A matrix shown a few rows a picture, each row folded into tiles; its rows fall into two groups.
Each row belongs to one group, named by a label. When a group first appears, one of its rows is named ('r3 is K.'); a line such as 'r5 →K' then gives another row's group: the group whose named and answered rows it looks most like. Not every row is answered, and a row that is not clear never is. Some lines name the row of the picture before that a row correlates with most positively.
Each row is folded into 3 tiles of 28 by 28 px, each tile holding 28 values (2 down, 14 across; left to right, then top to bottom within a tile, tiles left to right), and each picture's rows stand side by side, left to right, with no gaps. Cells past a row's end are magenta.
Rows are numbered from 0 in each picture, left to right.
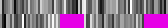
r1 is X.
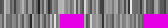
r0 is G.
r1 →X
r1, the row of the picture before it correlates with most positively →1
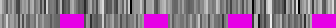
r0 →X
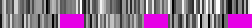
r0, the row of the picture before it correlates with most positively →3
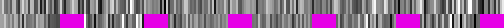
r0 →X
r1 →X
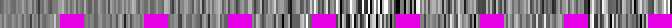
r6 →G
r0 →G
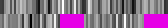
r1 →G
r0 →G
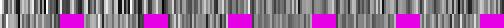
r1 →X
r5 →G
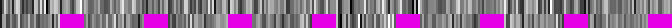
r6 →X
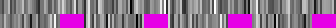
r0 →G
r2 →X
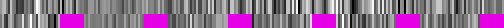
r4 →X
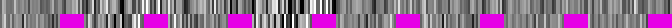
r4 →G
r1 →G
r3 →G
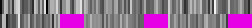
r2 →X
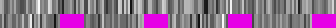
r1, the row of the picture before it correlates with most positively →0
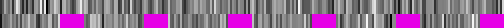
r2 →X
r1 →X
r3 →X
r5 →X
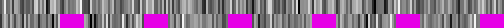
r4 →G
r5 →G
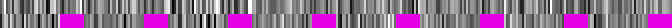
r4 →X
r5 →X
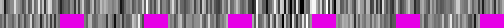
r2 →G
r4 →X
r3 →G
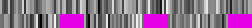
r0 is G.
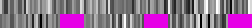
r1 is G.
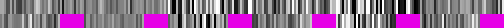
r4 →X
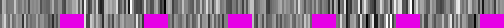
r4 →G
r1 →X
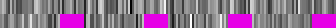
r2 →X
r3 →X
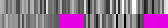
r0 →X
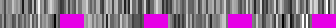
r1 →X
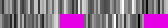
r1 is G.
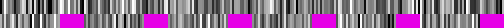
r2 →G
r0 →G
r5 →X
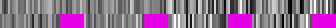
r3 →G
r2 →X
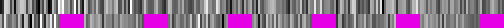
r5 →X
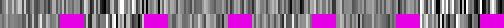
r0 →G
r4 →X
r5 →X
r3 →G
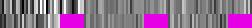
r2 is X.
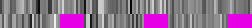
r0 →G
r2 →X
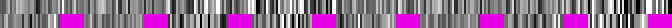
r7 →G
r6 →G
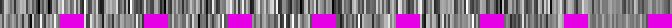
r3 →G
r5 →X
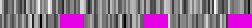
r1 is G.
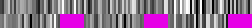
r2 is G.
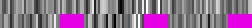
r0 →G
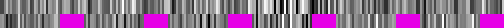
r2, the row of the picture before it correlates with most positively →2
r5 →X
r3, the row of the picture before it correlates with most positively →2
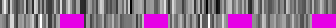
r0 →G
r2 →G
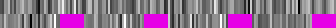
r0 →G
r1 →G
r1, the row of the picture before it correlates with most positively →0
